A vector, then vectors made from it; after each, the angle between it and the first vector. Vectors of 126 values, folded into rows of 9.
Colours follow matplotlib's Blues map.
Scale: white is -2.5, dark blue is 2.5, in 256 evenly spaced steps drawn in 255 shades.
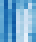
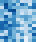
partly aligned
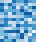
orthogonal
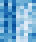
nearly parallel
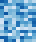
orthogonal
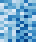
partly opposed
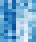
nearly parallel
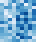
partly opposed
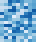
orthogonal
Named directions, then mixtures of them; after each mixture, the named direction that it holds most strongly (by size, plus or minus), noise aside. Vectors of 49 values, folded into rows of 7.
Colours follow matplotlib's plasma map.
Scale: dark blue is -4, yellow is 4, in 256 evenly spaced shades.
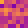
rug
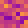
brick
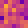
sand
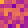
rug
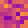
brick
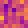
sand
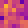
sand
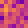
sand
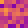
rug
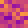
brick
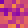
rug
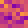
brick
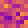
brick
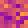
brick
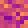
brick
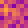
rug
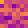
rug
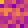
rug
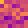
brick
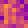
sand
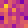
sand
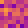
rug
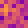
sand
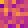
rug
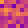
rug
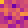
rug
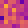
sand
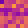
rug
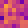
sand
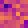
brick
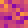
brick
